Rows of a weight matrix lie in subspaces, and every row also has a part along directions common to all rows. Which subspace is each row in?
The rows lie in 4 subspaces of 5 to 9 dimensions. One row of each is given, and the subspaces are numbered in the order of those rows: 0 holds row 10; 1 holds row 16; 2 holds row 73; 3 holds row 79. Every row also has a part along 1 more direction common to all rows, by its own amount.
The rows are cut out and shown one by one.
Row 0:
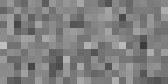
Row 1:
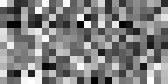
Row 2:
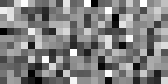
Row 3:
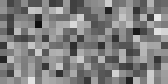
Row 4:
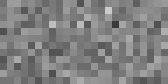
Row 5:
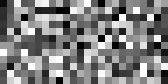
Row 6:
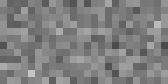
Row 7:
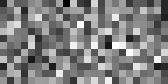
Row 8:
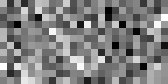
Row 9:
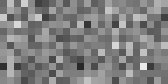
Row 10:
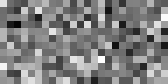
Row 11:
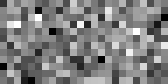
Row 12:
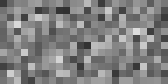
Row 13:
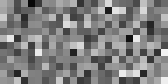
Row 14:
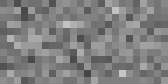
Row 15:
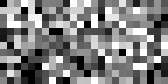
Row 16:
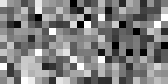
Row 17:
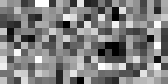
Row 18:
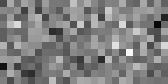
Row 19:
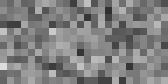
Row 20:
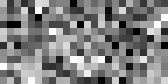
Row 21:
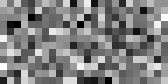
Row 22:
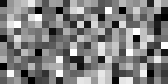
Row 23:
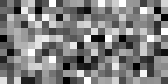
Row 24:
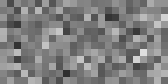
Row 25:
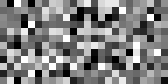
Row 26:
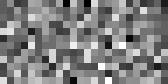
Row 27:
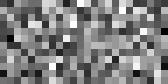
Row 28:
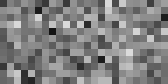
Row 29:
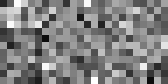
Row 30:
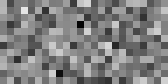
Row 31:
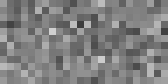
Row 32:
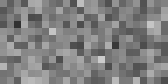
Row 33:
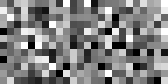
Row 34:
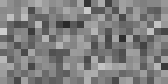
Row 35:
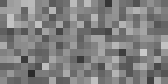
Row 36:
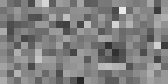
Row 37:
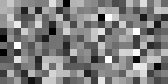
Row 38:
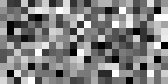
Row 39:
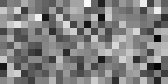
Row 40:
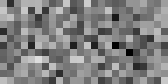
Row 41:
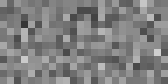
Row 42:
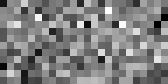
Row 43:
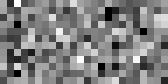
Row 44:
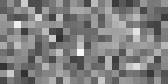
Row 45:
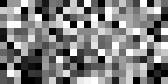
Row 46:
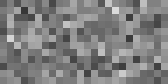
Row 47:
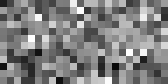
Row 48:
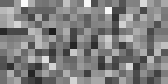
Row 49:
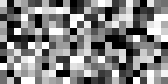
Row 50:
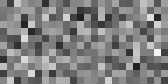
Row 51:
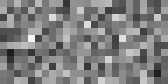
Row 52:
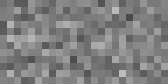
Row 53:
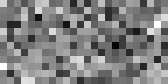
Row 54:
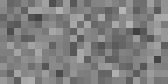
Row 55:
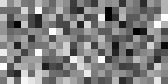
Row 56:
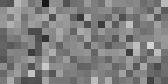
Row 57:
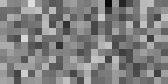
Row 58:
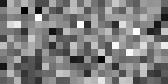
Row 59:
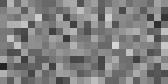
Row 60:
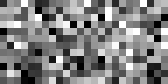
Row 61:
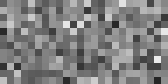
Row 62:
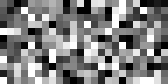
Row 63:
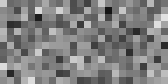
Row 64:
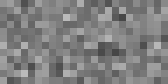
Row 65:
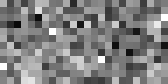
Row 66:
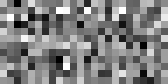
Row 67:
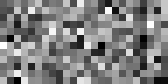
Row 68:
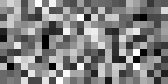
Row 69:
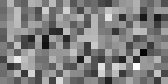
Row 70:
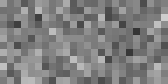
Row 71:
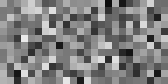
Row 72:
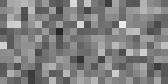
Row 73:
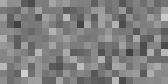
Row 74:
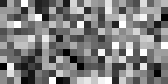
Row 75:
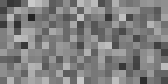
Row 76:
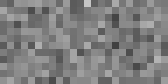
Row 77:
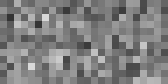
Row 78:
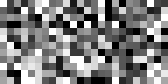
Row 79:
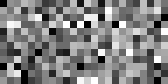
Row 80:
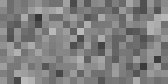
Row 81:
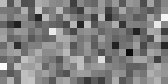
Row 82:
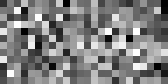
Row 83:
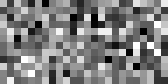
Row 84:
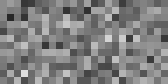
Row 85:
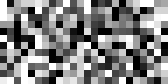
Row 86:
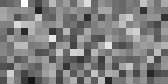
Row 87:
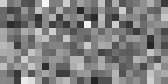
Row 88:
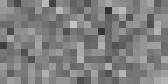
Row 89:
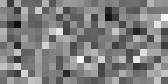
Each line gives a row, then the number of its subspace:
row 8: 1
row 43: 1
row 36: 2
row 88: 2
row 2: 3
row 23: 3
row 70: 1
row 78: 0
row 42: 3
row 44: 3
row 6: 0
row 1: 0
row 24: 1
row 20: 3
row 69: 1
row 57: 0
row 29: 0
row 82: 3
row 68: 1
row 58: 3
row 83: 0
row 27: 0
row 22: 2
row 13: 2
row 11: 2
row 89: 1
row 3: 2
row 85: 3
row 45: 3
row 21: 3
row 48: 3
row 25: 0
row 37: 1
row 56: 0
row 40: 3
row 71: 0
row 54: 2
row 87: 0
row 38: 2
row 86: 3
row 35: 0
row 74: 1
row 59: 0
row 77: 2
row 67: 2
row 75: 2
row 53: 2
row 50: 0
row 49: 2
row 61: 3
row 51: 1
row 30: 3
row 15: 0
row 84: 2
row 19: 3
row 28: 0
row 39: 3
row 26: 3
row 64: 2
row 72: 0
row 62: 3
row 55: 1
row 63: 2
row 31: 1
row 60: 3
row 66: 2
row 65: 2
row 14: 2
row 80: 2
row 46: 2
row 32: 2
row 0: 2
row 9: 1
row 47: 1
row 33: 3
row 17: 2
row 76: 3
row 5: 2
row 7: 3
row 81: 0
